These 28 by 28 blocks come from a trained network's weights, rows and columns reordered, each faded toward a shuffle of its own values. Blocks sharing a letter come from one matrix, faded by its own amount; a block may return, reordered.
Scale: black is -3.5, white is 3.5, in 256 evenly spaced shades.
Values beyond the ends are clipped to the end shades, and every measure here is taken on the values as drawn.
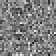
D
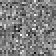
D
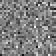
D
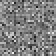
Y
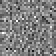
D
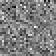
D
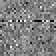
Y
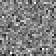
Y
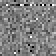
Y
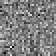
D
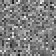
D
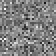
Y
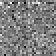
Y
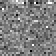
Y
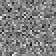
Y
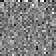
Y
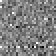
Y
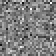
D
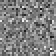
D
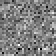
Y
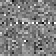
Y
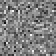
D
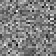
D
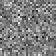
D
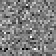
Y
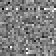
Y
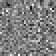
D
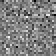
Y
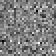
D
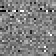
Y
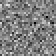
Y
